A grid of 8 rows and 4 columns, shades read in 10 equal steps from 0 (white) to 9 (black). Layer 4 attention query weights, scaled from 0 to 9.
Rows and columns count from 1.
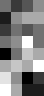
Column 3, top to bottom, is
6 3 6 0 2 3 9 8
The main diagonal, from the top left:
5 4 6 5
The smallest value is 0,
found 3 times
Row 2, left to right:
8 4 3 3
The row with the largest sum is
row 3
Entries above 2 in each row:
4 4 4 3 3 2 3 3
